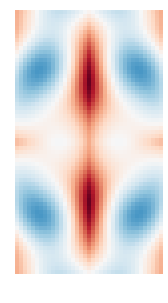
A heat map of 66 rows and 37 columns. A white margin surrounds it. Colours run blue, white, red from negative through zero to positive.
There is no seam. No overall slope runs across the table. There are no lone odd cells. Its left and right halves mirror each other, and so do its top and bottom.
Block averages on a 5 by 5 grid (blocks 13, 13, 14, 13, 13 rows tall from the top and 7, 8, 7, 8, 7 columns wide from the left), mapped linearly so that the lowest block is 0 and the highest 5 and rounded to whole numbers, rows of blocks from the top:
2 1 3 1 2
0 1 5 1 0
2 2 3 2 2
0 1 5 1 0
2 1 3 1 2
